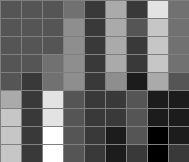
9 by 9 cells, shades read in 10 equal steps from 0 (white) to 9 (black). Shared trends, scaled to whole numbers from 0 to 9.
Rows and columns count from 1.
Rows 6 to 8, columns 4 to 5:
6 7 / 6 7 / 6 7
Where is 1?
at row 1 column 8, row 6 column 3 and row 7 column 3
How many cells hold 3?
6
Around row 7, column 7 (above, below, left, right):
6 6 7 8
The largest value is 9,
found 2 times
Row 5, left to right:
6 7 5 4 7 4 8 3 6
